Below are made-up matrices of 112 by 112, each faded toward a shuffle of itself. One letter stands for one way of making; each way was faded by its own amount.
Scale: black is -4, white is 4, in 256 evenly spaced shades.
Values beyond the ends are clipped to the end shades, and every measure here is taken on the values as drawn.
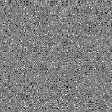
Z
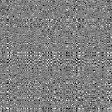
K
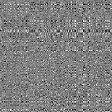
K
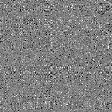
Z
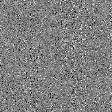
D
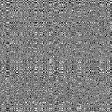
K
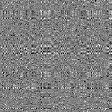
K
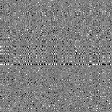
K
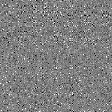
Z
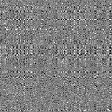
K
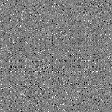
Z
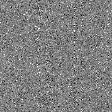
D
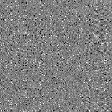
Z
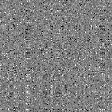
Z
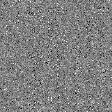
D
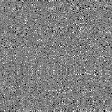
Z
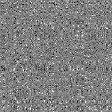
Z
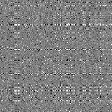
K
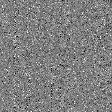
D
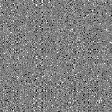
Z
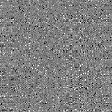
Z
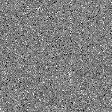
D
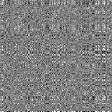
K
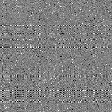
K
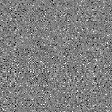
Z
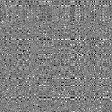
K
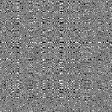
K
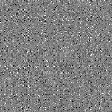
Z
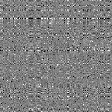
K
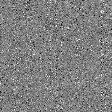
D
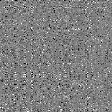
Z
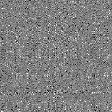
Z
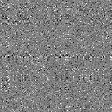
Z
